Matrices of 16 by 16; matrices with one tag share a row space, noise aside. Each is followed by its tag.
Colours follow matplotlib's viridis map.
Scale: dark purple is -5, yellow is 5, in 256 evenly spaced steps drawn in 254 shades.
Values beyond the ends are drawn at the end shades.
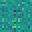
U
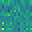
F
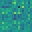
U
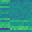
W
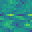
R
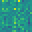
U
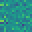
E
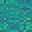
E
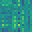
U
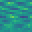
R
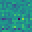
U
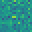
U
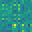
U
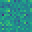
F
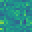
E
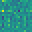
F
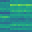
W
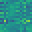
E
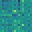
U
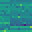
W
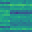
W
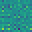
F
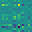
U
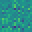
U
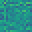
E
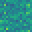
E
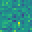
U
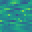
R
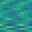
R
